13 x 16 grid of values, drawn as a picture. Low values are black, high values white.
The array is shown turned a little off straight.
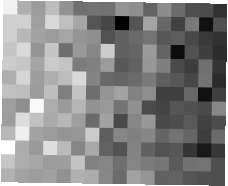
Slope: up to the left. Average level on the scale: 50%. Stripes: none. Histogram: bell-shaped. Odd rows or columns: none. Grain: fine.
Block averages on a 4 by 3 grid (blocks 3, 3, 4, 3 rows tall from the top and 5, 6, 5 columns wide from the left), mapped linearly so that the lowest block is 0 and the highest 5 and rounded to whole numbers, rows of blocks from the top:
5 2 0
5 3 0
5 3 0
5 3 0
